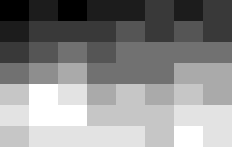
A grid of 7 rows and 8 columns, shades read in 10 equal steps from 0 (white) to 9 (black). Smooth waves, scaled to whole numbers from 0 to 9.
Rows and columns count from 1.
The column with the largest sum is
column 1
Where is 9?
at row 1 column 1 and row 1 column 3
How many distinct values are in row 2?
3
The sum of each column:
34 26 26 32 29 31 25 27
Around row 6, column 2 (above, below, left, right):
0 1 1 0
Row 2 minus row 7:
6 6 6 6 5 5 6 6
